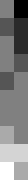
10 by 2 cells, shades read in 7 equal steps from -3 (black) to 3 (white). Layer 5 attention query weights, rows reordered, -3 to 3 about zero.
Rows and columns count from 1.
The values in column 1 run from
-1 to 3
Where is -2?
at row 2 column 2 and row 3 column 2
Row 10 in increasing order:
1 3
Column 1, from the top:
0 -1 0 0 -1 0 0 1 2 3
